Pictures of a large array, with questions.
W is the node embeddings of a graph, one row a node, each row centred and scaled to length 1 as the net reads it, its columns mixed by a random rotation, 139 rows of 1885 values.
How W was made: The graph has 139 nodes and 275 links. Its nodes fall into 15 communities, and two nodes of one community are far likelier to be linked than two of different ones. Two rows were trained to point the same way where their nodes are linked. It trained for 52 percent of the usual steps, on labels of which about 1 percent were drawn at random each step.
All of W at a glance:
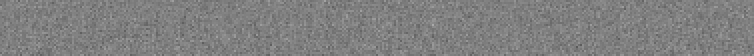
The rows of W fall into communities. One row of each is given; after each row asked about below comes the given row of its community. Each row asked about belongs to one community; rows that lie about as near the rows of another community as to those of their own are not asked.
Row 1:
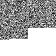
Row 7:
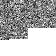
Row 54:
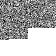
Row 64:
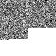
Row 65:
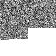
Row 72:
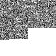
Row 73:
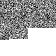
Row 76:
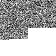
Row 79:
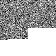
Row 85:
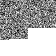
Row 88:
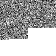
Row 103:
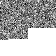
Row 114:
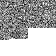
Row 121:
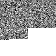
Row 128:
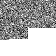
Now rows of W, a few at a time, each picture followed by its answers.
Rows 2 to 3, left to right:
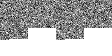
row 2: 64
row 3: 103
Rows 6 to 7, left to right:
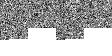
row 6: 7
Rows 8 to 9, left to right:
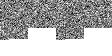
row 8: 103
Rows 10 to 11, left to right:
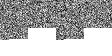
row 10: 76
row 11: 79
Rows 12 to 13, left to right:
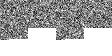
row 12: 65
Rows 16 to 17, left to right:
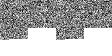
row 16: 76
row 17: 76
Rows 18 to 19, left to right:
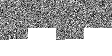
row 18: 121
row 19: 65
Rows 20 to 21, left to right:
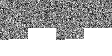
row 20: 103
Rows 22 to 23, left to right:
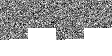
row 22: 128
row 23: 64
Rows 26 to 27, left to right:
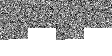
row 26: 73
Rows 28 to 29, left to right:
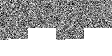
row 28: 88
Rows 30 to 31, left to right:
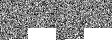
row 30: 79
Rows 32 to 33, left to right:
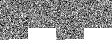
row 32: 128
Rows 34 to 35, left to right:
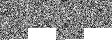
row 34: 64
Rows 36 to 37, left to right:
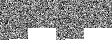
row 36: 72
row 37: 114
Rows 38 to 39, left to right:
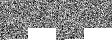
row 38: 88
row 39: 1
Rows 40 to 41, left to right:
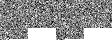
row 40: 64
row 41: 79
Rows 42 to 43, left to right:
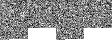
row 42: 1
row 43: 79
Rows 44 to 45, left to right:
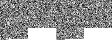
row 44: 88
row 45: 76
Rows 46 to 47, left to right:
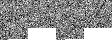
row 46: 79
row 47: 72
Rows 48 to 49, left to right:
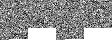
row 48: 114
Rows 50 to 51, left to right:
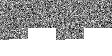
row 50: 76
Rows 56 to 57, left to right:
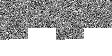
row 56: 64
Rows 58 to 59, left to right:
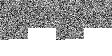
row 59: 114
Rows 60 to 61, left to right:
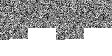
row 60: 73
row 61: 73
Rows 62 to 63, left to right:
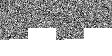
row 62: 114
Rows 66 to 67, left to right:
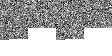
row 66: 72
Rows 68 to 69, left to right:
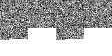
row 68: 79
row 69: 76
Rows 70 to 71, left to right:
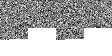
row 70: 85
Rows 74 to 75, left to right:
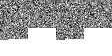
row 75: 7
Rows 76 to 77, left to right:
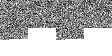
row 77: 128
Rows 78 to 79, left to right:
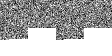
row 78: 128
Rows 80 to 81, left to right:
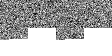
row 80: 76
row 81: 7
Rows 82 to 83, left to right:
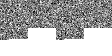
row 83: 79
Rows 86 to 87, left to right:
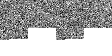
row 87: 7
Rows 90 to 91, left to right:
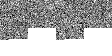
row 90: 54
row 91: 103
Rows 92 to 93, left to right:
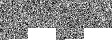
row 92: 128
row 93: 7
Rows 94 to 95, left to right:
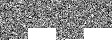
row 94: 7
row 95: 128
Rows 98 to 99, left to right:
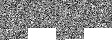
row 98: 121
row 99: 1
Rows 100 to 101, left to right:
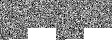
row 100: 79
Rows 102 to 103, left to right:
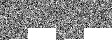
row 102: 85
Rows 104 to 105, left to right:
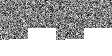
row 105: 114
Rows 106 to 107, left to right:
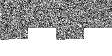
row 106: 65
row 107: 103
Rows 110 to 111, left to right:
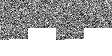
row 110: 103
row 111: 114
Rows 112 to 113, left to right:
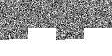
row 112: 121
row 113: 114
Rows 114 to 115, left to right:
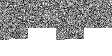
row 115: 65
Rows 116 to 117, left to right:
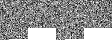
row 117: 128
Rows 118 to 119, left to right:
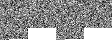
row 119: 65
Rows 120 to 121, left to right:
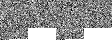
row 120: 72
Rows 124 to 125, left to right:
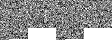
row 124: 114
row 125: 85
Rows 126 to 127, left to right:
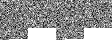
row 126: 85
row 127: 88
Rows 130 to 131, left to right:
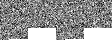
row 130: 103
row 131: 72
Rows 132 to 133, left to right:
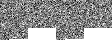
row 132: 64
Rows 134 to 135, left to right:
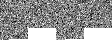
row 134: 7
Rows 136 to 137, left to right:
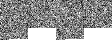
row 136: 72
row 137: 1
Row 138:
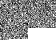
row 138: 128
